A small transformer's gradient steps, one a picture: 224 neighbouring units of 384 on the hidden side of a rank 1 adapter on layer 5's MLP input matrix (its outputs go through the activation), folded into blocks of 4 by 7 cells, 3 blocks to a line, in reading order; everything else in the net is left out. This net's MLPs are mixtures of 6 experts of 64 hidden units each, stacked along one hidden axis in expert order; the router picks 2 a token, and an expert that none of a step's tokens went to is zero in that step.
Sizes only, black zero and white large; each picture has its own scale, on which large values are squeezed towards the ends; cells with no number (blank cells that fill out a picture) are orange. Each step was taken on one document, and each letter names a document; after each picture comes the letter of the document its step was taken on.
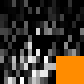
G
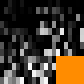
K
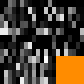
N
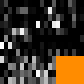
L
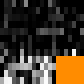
G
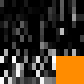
L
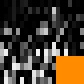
K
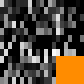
N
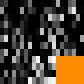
L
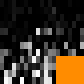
K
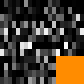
N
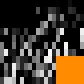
K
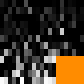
L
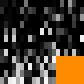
L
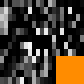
N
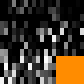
K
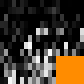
G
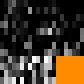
G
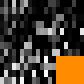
G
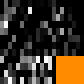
N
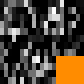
N
